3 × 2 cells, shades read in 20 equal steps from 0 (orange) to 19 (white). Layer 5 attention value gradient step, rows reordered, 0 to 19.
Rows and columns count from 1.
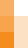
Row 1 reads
6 19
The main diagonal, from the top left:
6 14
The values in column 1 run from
0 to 6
